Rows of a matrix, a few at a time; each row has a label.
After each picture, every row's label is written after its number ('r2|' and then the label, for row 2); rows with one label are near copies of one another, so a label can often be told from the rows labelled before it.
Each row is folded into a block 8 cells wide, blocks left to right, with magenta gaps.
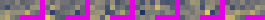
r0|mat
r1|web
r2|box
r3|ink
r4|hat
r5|mat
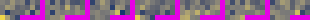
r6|web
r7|ink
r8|hat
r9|web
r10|mat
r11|ink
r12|hat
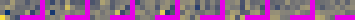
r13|web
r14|ink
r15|hat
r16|hat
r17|box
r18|box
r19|mat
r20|mat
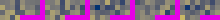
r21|box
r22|box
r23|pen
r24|hat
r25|pen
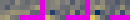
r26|mat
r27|web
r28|web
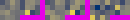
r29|hat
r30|hat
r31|pen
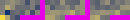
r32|web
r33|mat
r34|mat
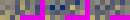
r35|box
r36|pen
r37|pen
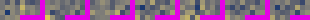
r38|ink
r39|web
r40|hat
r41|pen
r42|box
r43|pen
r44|pen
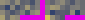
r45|pen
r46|web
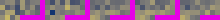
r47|box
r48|ink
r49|mat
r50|mat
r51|mat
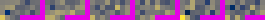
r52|web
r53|mat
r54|pen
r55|ink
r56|web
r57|pen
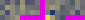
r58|ink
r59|web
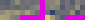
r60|mat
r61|web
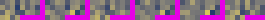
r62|box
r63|hat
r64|box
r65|hat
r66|hat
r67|box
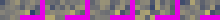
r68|hat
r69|mat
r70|hat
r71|box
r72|hat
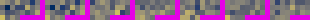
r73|pen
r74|pen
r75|hat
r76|mat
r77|box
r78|web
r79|ink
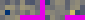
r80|ink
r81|hat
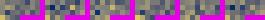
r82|web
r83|pen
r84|ink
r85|web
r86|box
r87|pen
